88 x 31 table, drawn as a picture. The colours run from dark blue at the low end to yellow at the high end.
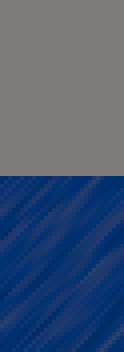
It is made of 2 by 1 panels. Panel 1,1: middling, flat. Panel 2,1: very low, slanting up to the right, faint in contrast.
